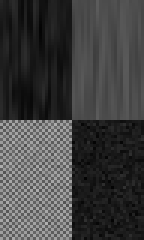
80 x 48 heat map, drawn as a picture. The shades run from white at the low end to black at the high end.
The table splits into 2 rows of 2 panels. Panel 1,1: very high, streaked downward, faint in contrast. Panel 1,2: high, streaked downward, faint in contrast. Panel 2,1: middling, checkered, strong in contrast. Panel 2,2: very high, fine-grained, faint in contrast.
